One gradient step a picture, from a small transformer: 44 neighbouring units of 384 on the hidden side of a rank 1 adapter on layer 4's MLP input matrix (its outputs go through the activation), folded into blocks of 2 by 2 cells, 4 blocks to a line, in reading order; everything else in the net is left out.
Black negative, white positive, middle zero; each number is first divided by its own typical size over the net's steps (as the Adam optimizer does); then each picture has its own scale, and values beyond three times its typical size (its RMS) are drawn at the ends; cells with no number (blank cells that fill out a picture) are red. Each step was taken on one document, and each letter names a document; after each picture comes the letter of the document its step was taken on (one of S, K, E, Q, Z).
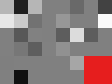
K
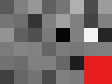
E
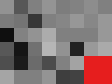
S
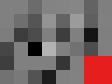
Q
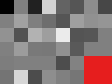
E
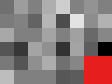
S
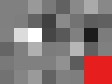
Q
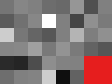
S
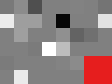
K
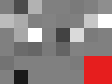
K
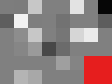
K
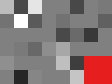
K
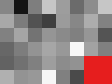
E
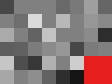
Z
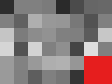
Z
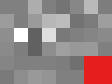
Q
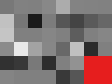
S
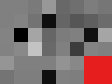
Q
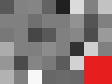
Z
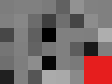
Z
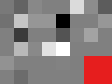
K
